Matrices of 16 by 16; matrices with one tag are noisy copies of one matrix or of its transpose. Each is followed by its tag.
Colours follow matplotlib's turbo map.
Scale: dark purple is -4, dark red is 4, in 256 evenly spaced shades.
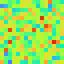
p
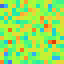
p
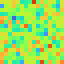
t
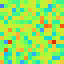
p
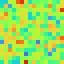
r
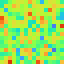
r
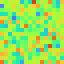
t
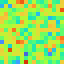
r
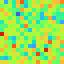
t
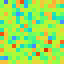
t
